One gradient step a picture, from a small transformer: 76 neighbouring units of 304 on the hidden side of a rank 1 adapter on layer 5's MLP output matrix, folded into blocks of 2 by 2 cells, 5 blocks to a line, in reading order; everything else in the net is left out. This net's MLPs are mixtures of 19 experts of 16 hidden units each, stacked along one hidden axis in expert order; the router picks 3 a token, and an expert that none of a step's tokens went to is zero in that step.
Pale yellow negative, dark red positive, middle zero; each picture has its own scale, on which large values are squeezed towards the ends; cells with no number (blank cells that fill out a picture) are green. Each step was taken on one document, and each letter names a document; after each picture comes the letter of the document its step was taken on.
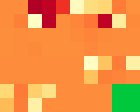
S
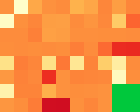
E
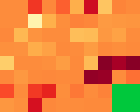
S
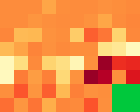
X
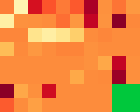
E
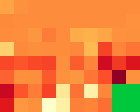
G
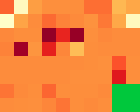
E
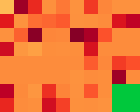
G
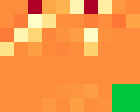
S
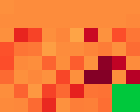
X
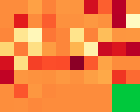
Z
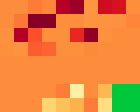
S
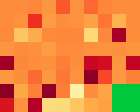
S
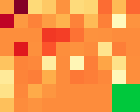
E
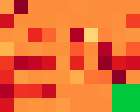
G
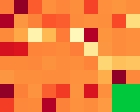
G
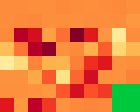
X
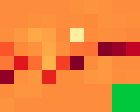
Z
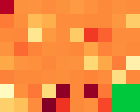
G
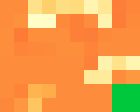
S
